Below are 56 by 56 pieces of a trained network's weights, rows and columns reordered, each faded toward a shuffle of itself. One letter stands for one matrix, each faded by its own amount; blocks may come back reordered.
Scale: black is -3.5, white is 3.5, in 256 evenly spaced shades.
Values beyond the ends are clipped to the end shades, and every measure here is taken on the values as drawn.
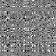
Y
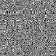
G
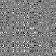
Y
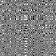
Y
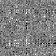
G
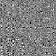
G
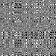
Y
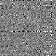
G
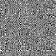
G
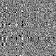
G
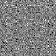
G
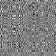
Y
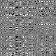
Y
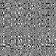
Y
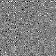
G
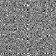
G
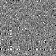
G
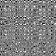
Y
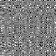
Y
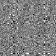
G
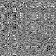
G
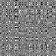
Y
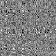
G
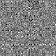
G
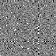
G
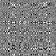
Y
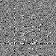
G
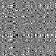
Y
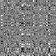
Y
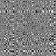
Y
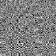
G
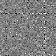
G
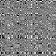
Y
